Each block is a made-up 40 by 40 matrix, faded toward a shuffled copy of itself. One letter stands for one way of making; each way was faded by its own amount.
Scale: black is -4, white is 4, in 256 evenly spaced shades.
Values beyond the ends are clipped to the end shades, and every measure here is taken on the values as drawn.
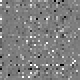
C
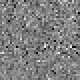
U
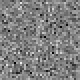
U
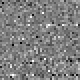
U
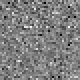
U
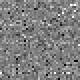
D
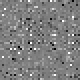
C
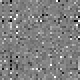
C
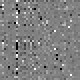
C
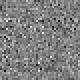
U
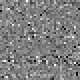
D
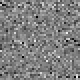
U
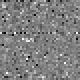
D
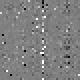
C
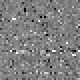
D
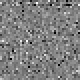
D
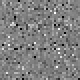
D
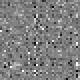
C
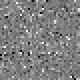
D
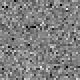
U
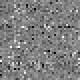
D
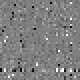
C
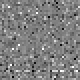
D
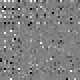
C
